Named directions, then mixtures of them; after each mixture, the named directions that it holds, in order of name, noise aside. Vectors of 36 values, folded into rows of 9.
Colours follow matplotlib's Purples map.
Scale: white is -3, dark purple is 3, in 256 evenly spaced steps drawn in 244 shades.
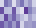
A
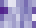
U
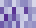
A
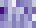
A, U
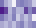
A, U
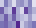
A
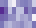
A, U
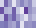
A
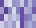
A, U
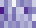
A, U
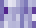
U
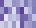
A, U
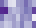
U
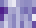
U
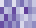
A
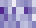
A, U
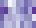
U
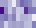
A, U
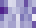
U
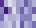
A, U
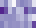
A, U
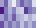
A, U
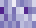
A, U
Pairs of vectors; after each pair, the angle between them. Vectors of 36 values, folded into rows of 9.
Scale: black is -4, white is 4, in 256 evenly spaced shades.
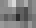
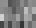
partly opposed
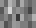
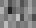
nearly opposite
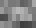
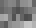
nearly opposite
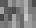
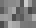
orthogonal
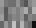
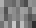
nearly parallel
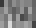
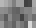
orthogonal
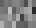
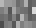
nearly opposite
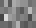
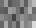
orthogonal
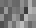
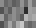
nearly parallel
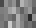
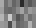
partly opposed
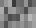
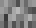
orthogonal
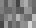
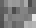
partly aligned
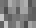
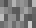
partly aligned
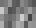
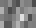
nearly parallel
